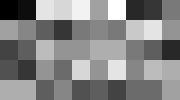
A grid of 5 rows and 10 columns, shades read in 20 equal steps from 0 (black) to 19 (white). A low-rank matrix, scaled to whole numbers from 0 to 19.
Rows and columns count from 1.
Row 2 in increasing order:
4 7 9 9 10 10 11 12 15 17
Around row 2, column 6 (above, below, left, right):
12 13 9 9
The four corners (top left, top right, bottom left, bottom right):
0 9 13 12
